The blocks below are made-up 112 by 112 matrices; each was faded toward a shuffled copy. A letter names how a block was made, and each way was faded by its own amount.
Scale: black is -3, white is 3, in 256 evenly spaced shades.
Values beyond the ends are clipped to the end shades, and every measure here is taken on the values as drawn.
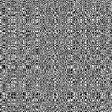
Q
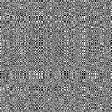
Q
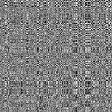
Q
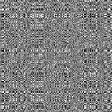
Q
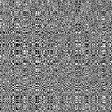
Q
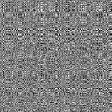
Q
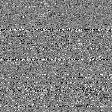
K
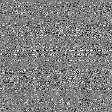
K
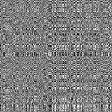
Q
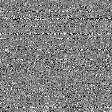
K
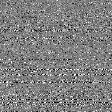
K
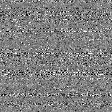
K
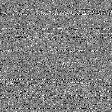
K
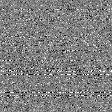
K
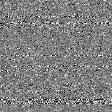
K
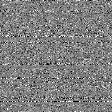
K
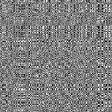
Q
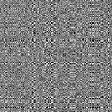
Q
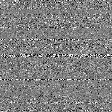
K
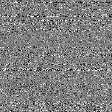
K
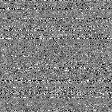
K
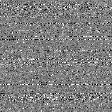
K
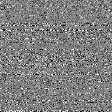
K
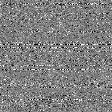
K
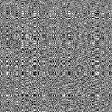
Q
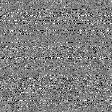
K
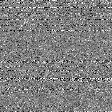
K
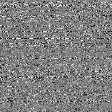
K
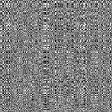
Q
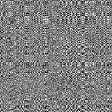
Q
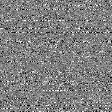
K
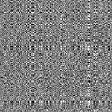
Q
